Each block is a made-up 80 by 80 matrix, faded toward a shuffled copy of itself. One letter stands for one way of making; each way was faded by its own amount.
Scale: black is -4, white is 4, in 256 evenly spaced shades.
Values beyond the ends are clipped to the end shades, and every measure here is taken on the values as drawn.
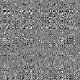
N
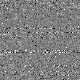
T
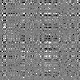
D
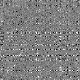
N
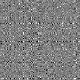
N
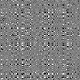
D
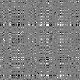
D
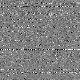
T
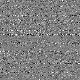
T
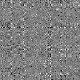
N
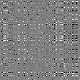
D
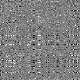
N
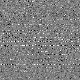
T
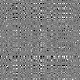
D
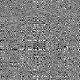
N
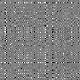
D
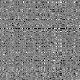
N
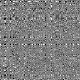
N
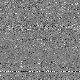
T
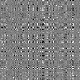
D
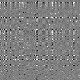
D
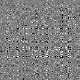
N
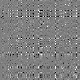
D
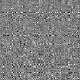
N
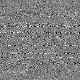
T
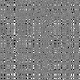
D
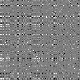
D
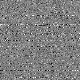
T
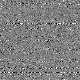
T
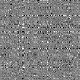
N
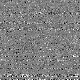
T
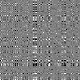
D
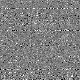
T
